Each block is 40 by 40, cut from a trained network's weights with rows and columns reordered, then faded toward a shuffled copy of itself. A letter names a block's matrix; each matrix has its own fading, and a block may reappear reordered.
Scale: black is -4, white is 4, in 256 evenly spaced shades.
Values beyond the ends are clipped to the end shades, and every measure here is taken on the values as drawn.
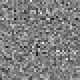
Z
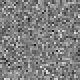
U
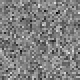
U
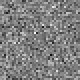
Z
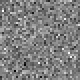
U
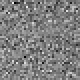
Z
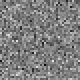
U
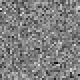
U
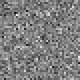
Z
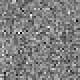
Z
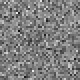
U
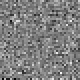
Z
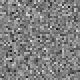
U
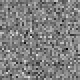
Z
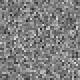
U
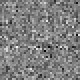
Z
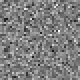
U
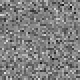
Z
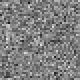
U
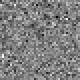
Z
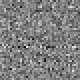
Z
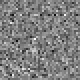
Z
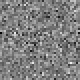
Z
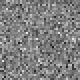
U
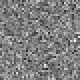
U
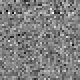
Z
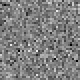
Z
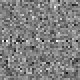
Z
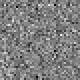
Z
